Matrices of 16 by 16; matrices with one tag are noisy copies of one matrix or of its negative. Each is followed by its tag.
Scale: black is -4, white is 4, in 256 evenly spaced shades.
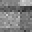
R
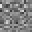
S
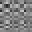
S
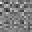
S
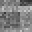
R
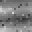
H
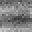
H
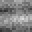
H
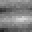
H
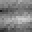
H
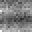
H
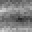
H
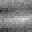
H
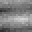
H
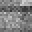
R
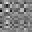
S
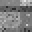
R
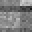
R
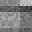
R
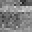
R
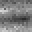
H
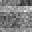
R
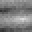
H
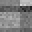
R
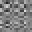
S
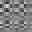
S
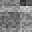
R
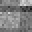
R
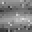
H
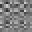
S
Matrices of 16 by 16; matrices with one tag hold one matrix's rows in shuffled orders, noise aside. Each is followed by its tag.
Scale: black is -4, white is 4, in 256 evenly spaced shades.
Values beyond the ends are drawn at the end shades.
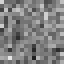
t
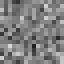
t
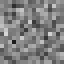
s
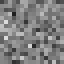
s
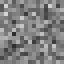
s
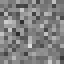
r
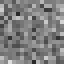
t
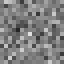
r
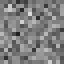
r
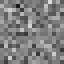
r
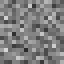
s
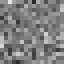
t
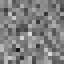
r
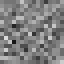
s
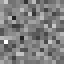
s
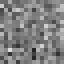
t
